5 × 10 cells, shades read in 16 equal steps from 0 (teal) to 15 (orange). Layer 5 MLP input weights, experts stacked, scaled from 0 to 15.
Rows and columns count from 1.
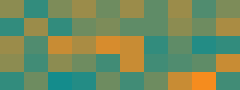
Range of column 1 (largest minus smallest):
7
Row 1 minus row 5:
6 -4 7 8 0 6 -1 -3 -11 4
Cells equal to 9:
5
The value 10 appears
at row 2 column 10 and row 3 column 4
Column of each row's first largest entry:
4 10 5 6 9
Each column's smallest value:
2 2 0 1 3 3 2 4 1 2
